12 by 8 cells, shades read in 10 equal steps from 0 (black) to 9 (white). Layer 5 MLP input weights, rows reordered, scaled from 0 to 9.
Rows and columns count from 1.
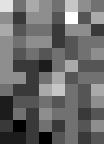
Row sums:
43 38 31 32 31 26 33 34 26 25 22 16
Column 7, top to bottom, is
5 3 5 4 4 3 4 3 3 2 3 2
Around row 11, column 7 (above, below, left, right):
2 2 4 5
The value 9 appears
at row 2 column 6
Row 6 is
5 2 2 1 4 6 3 3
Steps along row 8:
down same up up down down up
